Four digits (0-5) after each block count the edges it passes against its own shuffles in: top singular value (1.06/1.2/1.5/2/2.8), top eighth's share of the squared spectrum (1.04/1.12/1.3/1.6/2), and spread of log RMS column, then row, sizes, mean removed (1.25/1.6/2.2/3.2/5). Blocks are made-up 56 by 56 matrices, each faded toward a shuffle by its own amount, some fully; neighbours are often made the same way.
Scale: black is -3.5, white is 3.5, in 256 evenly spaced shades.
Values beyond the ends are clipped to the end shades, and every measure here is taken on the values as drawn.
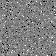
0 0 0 0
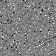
0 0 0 0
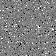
1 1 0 1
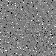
0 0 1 0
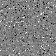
1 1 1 1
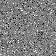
1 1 0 0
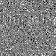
3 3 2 1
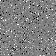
2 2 0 0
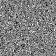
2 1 0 0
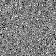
2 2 0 0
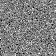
0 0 0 0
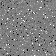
0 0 0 0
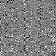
4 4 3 1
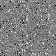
2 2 0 0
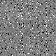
3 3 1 0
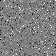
1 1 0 0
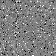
3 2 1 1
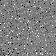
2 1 0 0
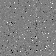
2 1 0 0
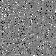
2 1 0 0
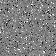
0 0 0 0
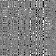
4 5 3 2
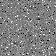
1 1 0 0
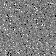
0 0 0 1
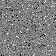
0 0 0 0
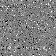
2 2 0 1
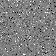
2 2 0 0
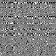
4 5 2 3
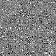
3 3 1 1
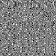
3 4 2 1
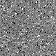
2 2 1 0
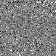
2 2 0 2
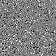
3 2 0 0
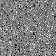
2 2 1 0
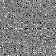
3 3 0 2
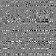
4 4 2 3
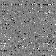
3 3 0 1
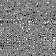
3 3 1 2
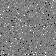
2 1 0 0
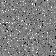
1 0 0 0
